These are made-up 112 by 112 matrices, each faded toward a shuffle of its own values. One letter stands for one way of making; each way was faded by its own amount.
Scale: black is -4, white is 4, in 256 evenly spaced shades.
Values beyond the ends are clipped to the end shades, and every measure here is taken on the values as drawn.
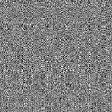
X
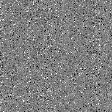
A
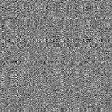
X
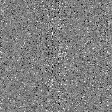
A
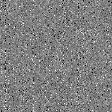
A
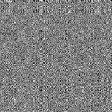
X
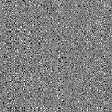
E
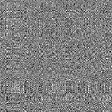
X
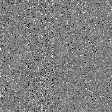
A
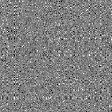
E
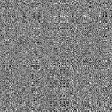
X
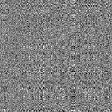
X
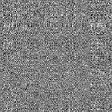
X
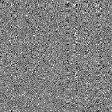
E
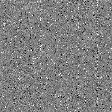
A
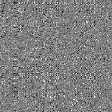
E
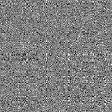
E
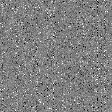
A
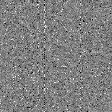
A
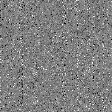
A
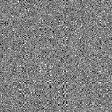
E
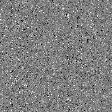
A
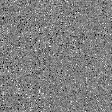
A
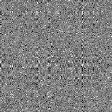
E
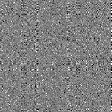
E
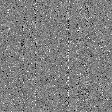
A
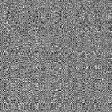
X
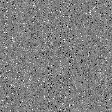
A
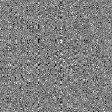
E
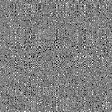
E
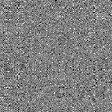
E
